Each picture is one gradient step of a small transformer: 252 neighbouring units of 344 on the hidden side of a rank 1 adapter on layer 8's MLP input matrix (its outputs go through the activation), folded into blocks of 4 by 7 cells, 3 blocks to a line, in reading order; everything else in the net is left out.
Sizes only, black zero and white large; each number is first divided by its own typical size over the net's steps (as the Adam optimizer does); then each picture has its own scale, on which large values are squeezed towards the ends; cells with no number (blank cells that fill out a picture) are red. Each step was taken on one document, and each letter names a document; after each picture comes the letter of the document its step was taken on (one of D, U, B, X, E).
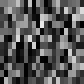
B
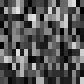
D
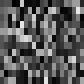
D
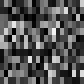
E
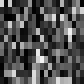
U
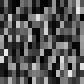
D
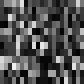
D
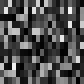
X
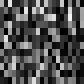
X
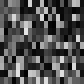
B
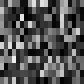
E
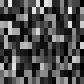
X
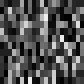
B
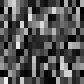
D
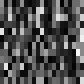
B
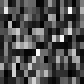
X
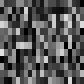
E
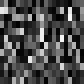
X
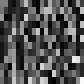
U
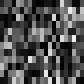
U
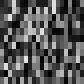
B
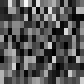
U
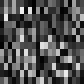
B
